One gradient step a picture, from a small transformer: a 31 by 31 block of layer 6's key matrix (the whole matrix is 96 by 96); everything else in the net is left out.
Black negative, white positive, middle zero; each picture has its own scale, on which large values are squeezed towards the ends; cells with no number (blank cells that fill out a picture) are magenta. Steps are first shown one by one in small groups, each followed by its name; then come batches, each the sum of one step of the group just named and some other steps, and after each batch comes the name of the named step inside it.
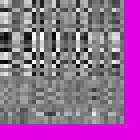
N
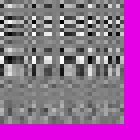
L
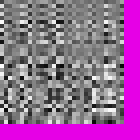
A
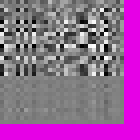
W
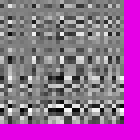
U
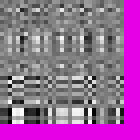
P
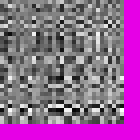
U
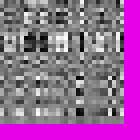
W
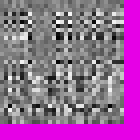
P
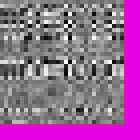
P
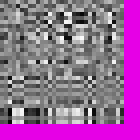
P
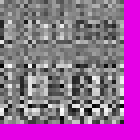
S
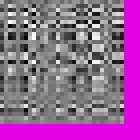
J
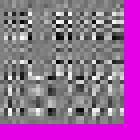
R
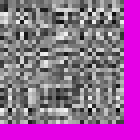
S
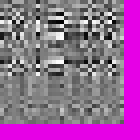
S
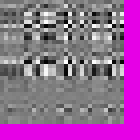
J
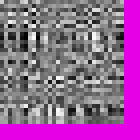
J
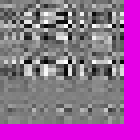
J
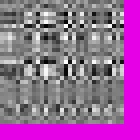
S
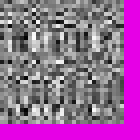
J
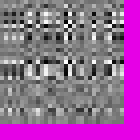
R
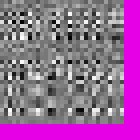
R
